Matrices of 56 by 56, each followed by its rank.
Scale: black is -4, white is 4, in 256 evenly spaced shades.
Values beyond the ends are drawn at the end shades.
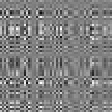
two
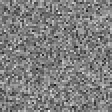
full rank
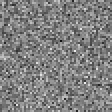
full rank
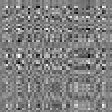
three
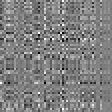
three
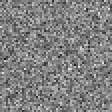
full rank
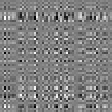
two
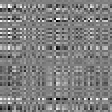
two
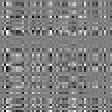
two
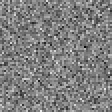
full rank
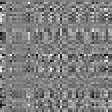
three
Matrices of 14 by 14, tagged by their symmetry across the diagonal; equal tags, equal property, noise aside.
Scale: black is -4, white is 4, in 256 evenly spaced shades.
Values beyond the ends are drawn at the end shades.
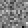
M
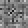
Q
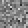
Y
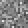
Q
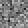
Y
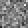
Y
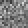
Y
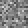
Y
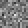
Q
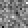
M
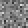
M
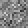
Q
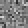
M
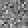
M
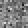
M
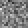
M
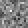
Q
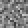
M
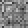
Q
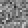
Y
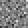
M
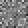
Q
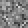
Q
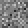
Q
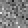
M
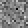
Y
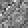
Q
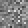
Y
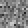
Y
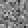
Y
